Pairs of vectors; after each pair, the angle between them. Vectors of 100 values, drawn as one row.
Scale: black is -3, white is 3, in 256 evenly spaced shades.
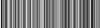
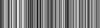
orthogonal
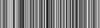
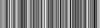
partly aligned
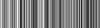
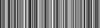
orthogonal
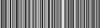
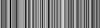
nearly parallel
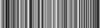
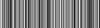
orthogonal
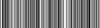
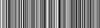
orthogonal
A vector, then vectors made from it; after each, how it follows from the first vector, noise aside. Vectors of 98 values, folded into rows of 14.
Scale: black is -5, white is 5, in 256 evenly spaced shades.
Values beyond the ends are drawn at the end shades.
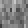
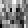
scaled up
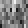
scaled up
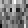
scaled up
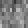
negated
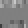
partly zeroed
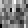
scaled up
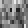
scaled up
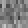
wrapped around
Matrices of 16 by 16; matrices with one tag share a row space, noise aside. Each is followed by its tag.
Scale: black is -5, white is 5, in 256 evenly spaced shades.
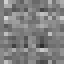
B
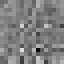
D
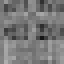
B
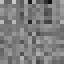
D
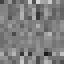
D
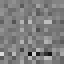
D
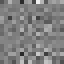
D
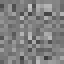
D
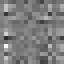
B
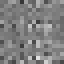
D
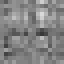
B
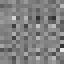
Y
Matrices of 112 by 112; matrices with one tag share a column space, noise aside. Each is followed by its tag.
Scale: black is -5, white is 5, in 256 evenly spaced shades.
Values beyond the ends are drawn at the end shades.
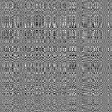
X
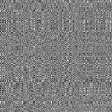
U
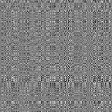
U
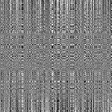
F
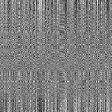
F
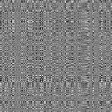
U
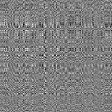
X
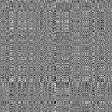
U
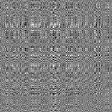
X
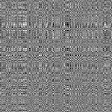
X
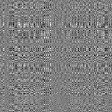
X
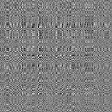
X
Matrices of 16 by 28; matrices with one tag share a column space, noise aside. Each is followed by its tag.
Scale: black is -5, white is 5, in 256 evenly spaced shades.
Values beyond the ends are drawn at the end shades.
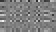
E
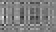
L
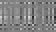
L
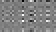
E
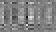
L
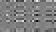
E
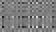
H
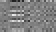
E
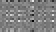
E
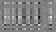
L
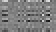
E
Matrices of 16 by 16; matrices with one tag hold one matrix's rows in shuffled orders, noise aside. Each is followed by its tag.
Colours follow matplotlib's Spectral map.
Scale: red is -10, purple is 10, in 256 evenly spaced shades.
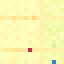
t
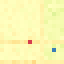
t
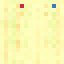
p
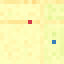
t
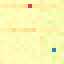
t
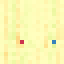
p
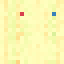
p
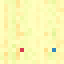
p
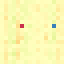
p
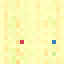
p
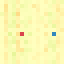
p
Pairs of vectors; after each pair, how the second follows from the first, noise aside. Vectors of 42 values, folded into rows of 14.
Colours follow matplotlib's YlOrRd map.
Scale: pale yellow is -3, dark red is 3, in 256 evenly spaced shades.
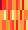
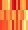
shuffled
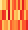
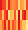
reversed
